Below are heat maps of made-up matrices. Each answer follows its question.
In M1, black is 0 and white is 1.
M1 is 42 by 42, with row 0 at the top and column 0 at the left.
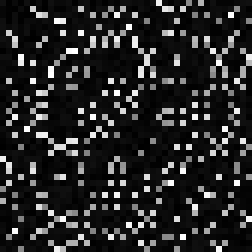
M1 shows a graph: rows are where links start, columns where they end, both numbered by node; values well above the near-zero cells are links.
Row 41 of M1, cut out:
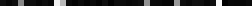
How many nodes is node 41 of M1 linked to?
6
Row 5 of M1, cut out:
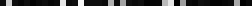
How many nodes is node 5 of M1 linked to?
9
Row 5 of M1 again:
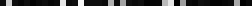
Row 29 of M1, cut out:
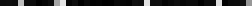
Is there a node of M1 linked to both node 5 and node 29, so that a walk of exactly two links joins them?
yes
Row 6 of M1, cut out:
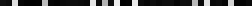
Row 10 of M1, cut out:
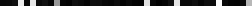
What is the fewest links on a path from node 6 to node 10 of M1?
5
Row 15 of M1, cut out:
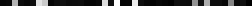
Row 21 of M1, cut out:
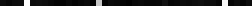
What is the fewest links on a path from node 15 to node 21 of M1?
4
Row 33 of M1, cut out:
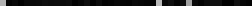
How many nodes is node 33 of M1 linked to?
3
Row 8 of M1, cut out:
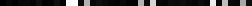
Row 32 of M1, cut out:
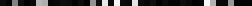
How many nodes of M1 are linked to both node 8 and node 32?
1
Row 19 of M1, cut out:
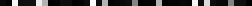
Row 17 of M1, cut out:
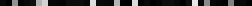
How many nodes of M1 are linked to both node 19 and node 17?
8
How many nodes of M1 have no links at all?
0
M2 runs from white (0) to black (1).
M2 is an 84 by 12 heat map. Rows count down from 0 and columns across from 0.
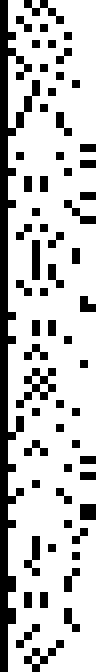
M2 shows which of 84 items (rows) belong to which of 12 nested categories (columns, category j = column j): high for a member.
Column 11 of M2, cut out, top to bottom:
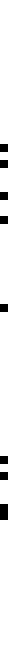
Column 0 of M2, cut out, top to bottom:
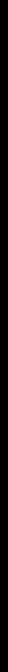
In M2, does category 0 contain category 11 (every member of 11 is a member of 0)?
yes
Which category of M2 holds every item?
0
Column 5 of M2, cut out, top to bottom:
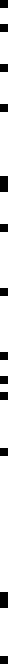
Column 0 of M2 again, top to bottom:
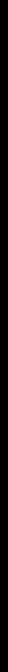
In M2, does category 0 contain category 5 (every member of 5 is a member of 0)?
yes
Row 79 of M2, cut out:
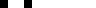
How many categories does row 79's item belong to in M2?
2
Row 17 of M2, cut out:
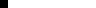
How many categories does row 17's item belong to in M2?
1
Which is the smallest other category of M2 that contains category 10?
0
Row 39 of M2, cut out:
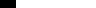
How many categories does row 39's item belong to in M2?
2
